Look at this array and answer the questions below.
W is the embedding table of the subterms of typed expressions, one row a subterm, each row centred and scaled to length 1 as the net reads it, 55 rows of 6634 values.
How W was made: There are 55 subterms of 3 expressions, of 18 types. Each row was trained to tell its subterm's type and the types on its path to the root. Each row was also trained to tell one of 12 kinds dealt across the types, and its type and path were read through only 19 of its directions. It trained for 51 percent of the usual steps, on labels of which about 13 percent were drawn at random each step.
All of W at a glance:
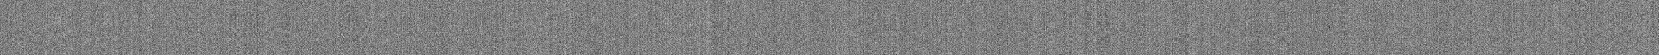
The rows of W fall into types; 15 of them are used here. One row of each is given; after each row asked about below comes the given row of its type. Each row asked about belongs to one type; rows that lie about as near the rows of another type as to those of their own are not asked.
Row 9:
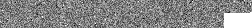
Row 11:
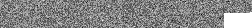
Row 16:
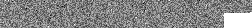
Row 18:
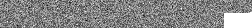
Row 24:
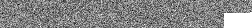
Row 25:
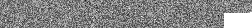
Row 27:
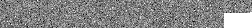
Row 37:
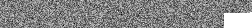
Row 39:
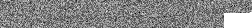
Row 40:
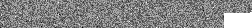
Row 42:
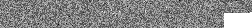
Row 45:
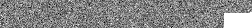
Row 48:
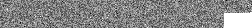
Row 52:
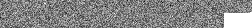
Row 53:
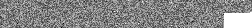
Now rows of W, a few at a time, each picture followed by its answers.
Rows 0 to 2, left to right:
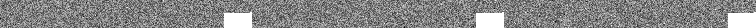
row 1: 42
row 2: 24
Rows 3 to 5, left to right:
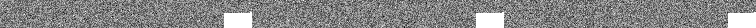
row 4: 16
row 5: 11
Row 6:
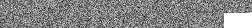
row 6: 39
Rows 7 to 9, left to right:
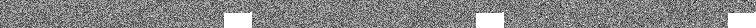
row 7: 40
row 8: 27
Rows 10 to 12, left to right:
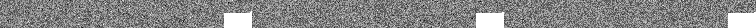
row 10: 39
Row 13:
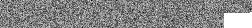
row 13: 42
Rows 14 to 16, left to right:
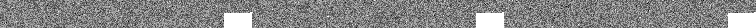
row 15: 9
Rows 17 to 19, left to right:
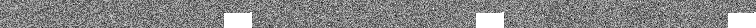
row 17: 16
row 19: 11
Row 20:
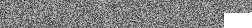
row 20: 40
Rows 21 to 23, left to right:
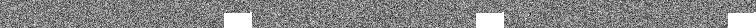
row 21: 16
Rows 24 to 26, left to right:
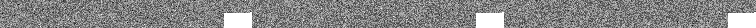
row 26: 42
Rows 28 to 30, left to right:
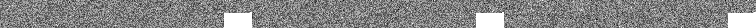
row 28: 52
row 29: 52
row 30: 39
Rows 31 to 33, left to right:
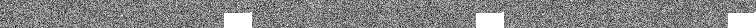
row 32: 27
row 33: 53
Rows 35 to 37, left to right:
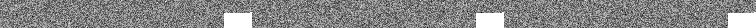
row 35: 16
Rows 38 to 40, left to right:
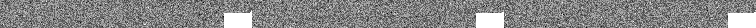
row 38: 40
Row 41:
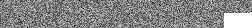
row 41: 42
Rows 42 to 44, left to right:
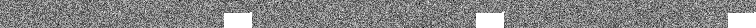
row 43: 45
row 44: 25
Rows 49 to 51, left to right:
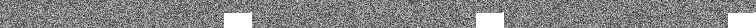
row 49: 53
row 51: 25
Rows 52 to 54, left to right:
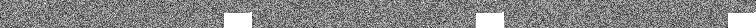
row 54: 52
